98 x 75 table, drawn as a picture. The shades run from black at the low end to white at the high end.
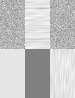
The table splits into 2 rows of 3 panels. Panel 1,1: high, fine-grained. Panel 1,2: very high, streaked across, faint in contrast. Panel 1,3: high, fine-grained. Panel 2,1: very high, flat. Panel 2,2: middling, flat. Panel 2,3: very high, streaked downward, faint in contrast.
